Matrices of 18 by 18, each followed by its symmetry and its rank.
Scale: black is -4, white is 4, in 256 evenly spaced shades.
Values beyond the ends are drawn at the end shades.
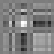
symmetric, rank one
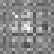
symmetric, rank three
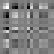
symmetric, rank one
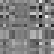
neither, rank two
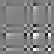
symmetric, rank one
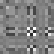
symmetric, rank two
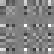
symmetric, rank two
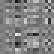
neither, rank two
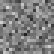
neither, full rank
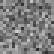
neither, full rank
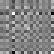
symmetric, rank two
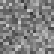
neither, full rank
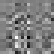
neither, rank two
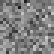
neither, full rank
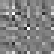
symmetric, rank two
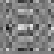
neither, rank two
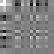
symmetric, rank one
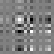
symmetric, rank one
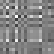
symmetric, rank two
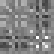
symmetric, rank three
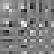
symmetric, rank two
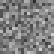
neither, full rank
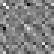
symmetric, rank three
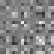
symmetric, rank three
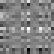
neither, rank two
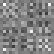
symmetric, rank three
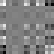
symmetric, rank one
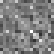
symmetric, rank three
